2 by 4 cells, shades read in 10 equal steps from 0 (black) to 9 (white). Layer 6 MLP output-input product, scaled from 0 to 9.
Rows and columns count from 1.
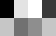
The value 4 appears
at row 2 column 2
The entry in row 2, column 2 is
4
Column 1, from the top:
0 7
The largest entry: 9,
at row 1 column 3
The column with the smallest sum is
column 1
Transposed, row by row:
0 7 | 8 4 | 9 5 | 2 7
